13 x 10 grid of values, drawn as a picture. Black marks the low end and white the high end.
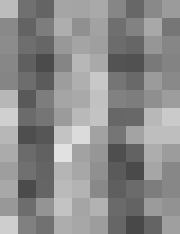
The grain runs up and down. The ninth with the highest average is the centre. There is no overall slope. Upright stripes repeat 2 times across the table.
